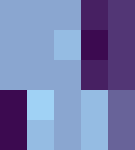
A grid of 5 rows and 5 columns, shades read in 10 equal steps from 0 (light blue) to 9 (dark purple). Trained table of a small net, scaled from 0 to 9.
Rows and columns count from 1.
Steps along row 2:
same down up down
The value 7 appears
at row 1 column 5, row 2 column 5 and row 3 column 5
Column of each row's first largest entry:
4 4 4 1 1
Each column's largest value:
9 2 2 9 7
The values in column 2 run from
0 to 2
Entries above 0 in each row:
5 5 5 4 5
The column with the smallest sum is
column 2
